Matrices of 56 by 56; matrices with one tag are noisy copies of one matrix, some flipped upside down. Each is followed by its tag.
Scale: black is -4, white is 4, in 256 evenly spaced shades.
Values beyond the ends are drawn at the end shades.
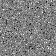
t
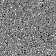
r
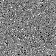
r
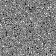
t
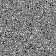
t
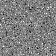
t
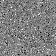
r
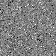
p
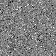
p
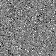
p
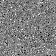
r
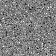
t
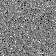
r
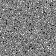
t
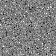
t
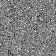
p
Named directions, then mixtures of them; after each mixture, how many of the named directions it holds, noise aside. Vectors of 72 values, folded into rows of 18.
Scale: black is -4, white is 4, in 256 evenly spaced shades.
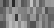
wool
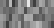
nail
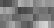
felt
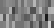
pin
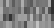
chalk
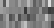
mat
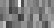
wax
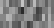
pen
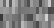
three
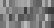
one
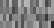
two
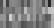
two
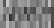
three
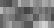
one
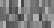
one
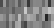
one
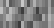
one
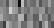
one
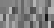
one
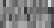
three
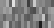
three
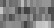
two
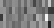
two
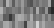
one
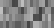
two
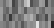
three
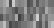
three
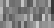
two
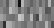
one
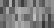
three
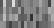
two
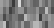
three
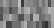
three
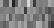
three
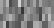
two
